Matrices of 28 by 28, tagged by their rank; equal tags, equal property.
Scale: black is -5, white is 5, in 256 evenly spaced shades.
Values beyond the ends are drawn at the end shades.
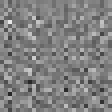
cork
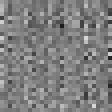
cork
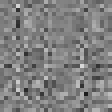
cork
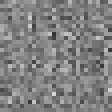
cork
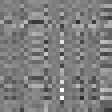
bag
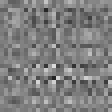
bag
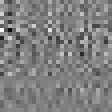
bag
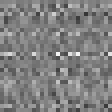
bag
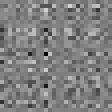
bag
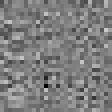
cork
